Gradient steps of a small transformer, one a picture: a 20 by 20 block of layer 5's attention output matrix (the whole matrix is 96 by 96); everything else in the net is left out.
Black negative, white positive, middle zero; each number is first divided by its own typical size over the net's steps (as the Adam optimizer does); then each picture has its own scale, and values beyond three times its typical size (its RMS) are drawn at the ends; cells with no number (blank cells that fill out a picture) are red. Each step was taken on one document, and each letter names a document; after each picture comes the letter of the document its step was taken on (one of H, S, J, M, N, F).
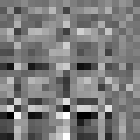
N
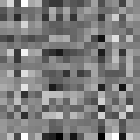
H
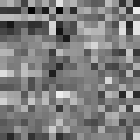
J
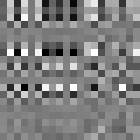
H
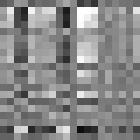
N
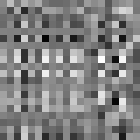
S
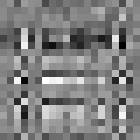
S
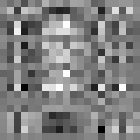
H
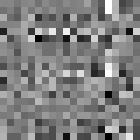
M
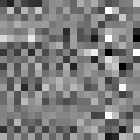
M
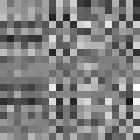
J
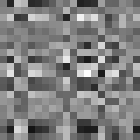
N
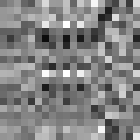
M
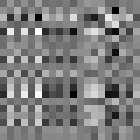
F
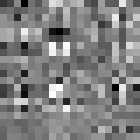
H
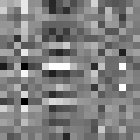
H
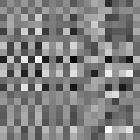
F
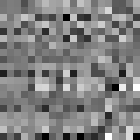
M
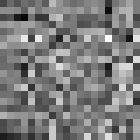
M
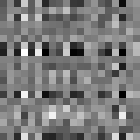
S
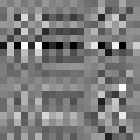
S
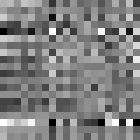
J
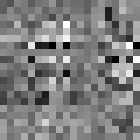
M
